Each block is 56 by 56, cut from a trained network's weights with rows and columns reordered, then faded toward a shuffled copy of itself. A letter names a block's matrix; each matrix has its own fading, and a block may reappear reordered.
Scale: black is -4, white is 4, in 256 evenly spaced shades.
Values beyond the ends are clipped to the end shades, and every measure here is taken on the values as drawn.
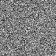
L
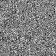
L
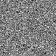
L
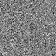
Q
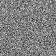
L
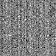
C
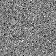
Q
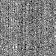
C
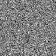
L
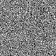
Q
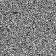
L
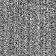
C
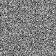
Q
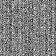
C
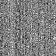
C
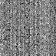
C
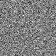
L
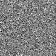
Q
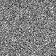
L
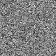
L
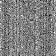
C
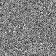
L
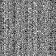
C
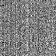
C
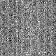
C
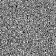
Q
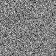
L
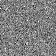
Q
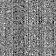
C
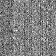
C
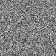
L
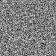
L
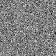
Q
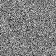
L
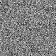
L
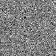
Q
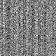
C
